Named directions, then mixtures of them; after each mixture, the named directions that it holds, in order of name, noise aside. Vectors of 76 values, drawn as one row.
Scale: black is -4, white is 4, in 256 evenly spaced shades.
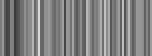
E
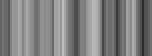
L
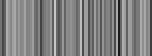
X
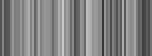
E, L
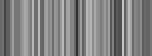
E, L, X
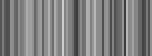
E, L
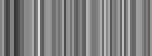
E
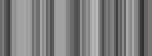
L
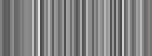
E, X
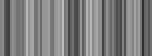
E, L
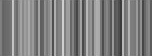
E, L, X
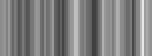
L
